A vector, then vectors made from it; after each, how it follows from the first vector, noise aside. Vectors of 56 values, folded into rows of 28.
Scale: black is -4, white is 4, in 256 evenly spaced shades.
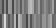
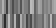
sign-scrambled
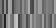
sign-scrambled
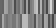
reversed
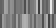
reversed
